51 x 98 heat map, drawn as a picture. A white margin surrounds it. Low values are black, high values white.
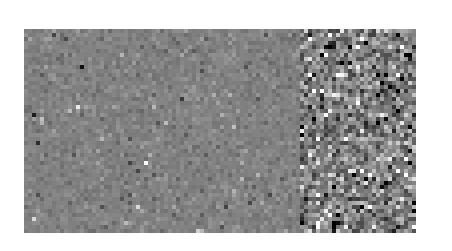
No overall slope runs across the table. A few values lie far out on both sides of the bulk. The left part is calmer, up to a seam about 70% of the way across. Overall the values sit about 50% of the way up the scale. There are no regular stripes.
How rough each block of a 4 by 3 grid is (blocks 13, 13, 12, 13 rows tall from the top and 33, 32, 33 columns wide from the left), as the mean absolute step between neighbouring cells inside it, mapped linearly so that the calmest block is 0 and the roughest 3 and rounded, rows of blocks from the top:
0 0 3 | 0 0 3 | 0 0 3 | 0 0 3
